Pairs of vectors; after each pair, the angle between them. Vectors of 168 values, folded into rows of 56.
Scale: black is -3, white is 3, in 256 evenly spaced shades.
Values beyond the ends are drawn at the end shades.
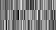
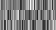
nearly opposite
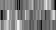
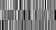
orthogonal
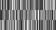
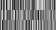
partly opposed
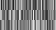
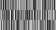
partly aligned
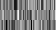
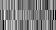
partly opposed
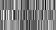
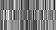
nearly parallel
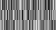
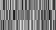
orthogonal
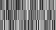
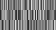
orthogonal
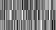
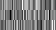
nearly opposite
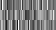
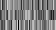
nearly opposite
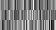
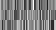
nearly parallel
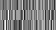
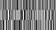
nearly parallel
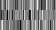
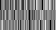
partly aligned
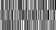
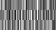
partly aligned
